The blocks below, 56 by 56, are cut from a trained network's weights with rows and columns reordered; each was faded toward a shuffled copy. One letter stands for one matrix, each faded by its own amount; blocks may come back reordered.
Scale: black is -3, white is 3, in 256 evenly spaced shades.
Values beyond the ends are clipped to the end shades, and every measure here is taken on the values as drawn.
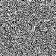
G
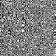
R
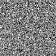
G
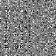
R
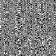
R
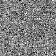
G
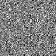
R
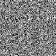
R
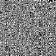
R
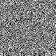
R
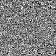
G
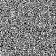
G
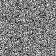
G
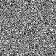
G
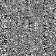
R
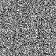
G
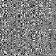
R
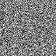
R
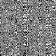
R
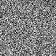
G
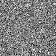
G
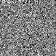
G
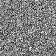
G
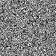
G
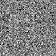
R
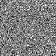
G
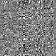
R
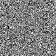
G
